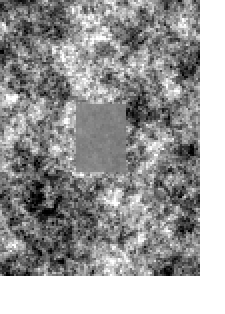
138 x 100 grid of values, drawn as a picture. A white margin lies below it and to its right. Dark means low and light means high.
Calmest part: centre. Odd patch: calmer, in the centre. Ninth with the lowest average: bottom left. Grain: blotchy. Mirror symmetry: none.
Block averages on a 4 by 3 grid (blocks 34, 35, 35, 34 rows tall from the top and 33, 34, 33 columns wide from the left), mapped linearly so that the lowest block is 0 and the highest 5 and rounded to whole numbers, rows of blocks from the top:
1 5 3 | 3 4 2 | 1 3 2 | 0 3 2
